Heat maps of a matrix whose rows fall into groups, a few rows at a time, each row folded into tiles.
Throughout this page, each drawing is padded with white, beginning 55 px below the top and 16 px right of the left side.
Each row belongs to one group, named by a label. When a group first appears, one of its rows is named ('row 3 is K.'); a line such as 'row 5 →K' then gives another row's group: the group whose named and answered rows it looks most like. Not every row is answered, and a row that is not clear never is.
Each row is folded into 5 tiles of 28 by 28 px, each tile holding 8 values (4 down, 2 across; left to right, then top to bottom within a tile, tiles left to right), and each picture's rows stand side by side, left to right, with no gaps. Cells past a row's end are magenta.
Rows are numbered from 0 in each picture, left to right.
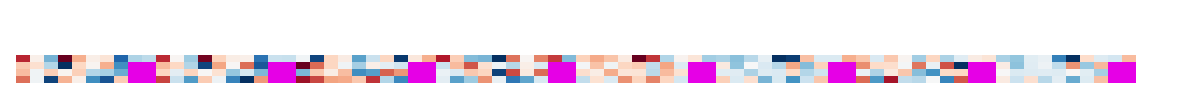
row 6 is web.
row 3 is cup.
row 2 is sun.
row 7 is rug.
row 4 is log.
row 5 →rug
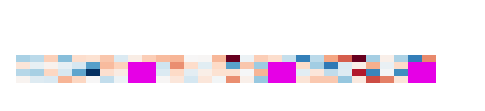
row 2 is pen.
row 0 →sun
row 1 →log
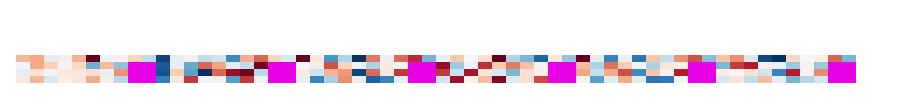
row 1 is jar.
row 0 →log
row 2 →cup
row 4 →cup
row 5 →cup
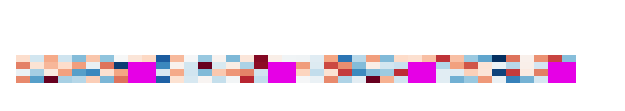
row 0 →web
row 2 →web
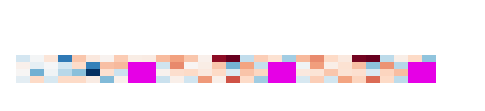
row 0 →sun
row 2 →log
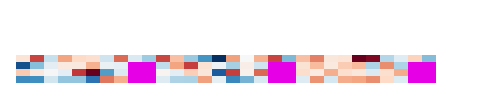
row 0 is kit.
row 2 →log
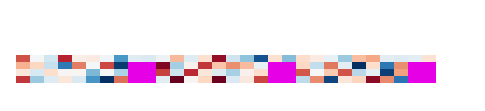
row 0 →web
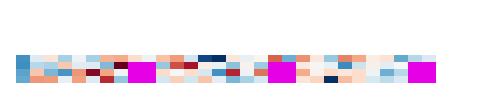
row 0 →jar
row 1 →cup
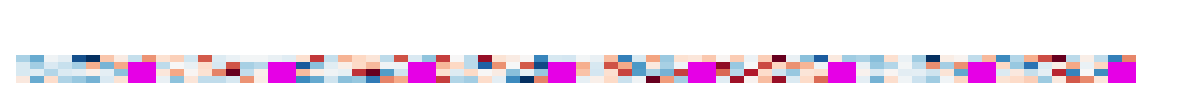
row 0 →rug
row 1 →kit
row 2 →kit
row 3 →web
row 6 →rug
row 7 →pen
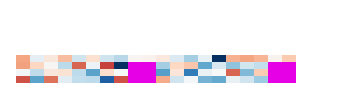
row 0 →web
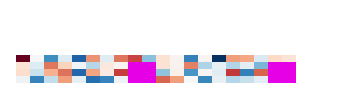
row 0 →cup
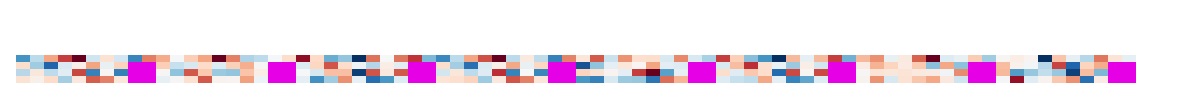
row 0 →pen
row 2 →cup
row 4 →kit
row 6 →log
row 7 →sun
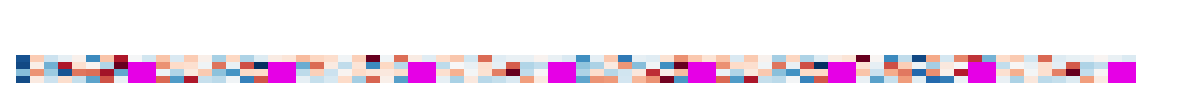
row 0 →jar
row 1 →web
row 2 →log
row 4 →jar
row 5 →web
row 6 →cup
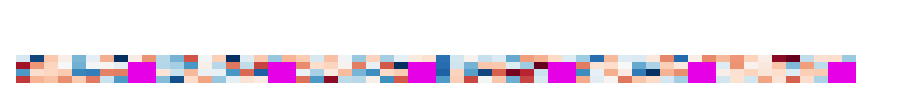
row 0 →sun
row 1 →rug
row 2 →web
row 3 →jar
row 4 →sun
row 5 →log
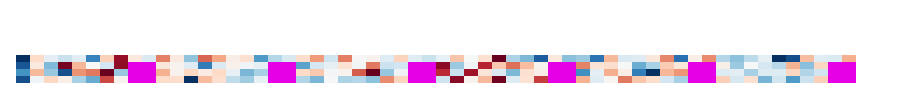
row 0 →jar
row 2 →kit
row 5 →rug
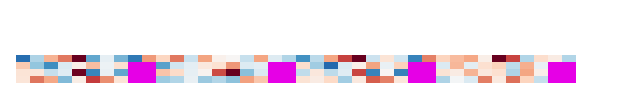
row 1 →kit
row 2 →pen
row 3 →log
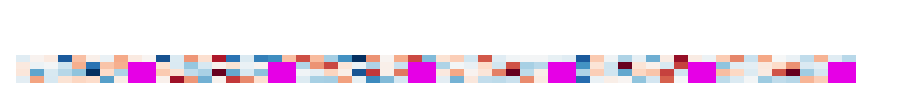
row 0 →sun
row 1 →pen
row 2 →cup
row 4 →jar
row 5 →kit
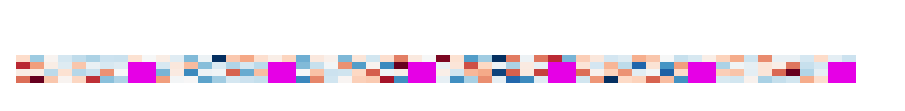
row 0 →sun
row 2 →jar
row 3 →cup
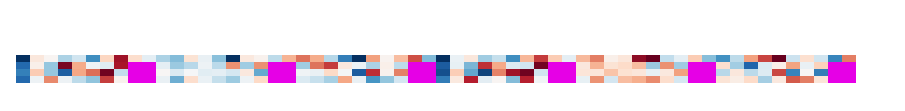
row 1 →rug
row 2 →cup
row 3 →jar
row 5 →pen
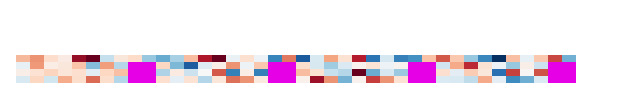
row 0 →log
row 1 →pen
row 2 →pen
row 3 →cup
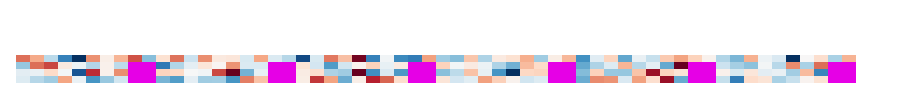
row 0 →cup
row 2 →pen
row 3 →sun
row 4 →jar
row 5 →rug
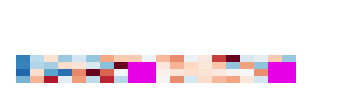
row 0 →jar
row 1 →log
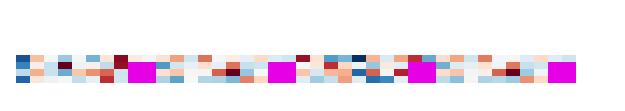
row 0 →jar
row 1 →kit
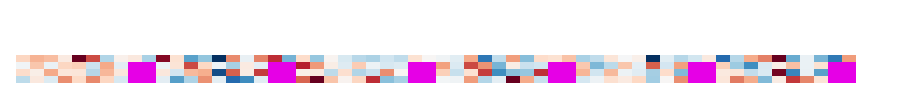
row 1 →cup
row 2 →sun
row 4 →rug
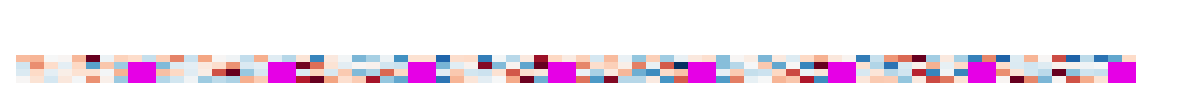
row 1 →kit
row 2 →sun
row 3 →jar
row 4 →web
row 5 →jar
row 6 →pen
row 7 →pen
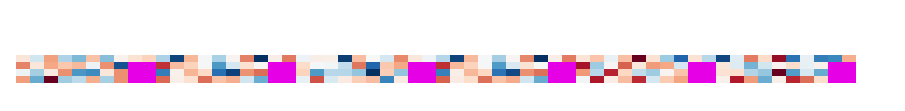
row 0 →web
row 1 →sun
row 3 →sun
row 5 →pen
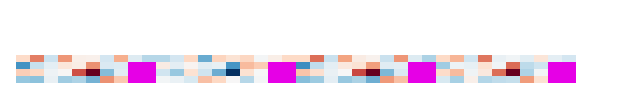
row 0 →kit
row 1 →sun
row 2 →kit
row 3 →kit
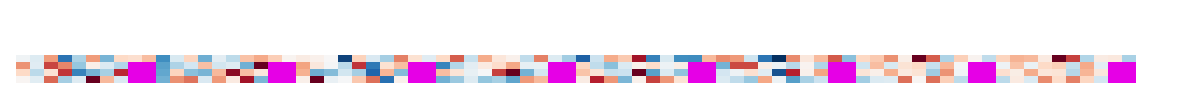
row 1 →jar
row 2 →sun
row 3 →kit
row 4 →pen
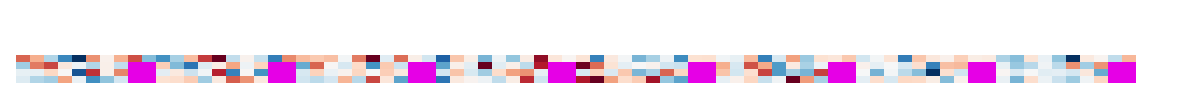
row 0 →cup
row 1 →pen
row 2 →log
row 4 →sun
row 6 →sun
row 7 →rug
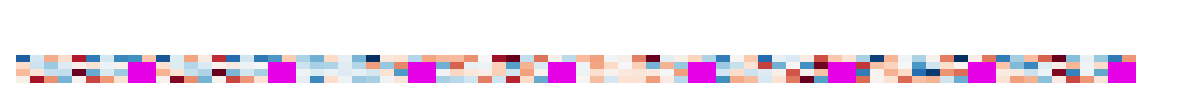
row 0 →pen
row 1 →pen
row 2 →rug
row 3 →log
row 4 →log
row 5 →jar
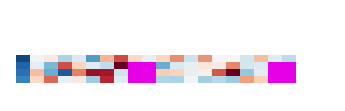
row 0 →jar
